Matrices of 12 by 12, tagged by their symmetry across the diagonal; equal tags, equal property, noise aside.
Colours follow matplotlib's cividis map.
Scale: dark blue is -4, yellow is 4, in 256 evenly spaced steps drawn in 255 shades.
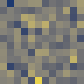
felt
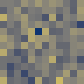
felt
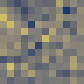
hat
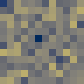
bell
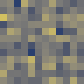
hat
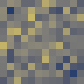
bell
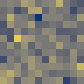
hat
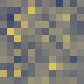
felt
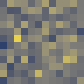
felt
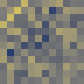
bell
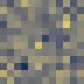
hat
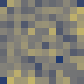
bell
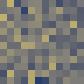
felt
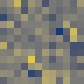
hat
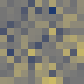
bell
